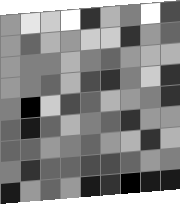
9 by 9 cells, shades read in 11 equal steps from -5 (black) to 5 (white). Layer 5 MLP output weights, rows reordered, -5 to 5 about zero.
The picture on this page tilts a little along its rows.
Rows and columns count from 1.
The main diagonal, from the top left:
1 -1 0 2 -1 -1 2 1 -4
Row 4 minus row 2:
0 1 -3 1 -5 -6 3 2 -2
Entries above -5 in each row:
9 9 9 9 8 9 9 9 8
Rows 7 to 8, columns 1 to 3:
-1 -1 1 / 0 -3 -1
